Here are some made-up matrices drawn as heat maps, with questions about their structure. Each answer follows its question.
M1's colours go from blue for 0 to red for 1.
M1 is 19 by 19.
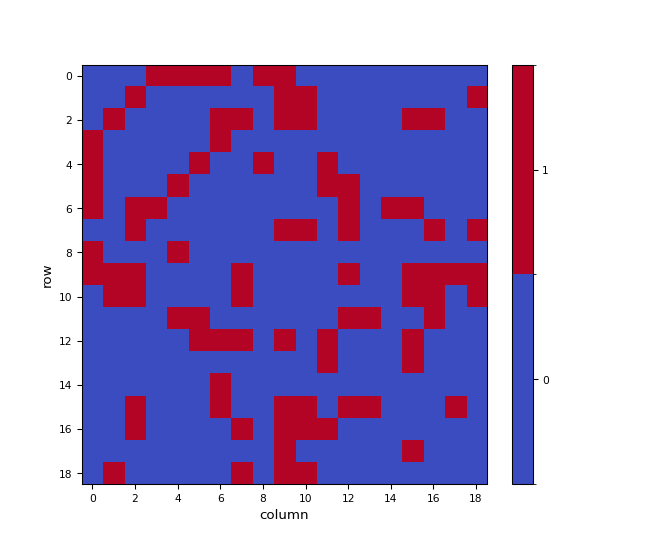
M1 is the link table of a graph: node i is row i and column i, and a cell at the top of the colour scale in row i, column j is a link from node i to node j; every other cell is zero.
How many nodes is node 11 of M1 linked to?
5
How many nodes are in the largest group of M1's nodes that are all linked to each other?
4
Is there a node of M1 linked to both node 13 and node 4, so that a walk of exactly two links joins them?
yes
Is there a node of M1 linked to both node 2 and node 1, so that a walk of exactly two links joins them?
yes
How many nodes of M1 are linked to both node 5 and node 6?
2
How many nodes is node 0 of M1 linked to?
6
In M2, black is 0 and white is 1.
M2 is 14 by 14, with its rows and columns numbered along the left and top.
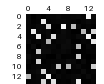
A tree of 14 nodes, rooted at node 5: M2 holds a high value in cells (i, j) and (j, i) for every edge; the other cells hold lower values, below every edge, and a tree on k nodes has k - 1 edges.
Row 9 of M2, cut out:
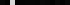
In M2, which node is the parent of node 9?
2
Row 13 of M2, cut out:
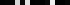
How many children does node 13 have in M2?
2
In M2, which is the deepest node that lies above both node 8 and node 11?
13
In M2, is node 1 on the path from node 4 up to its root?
no
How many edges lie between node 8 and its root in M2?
3
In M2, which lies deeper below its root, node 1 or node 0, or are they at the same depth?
the same depth
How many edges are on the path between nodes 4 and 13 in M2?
2
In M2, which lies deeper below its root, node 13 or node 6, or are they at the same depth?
node 6
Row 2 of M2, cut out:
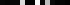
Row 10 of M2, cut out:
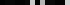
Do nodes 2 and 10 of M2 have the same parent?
no
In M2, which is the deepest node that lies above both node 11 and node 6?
13
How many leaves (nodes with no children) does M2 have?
7
